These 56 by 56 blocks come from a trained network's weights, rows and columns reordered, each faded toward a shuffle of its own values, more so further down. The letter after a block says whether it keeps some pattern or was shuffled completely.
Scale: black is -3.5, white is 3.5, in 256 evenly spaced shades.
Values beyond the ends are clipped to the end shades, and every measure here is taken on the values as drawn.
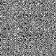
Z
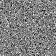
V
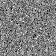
V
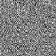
Z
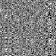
Z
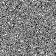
V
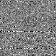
Z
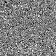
V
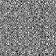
Z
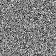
V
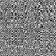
Z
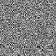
Z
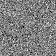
V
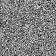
V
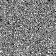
V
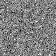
V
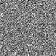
Z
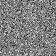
V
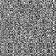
Z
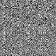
Z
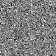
Z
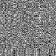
Z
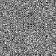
Z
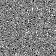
V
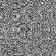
Z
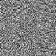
Z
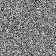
V
